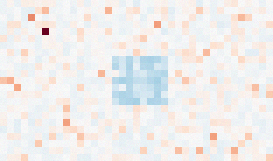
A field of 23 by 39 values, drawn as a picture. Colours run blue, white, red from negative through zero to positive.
There is no overall slope. There are no regular stripes. The ninth with the lowest average is the centre. In the centre lies a patch that is lower than the rest. The values are skewed, with a long tail toward high values.
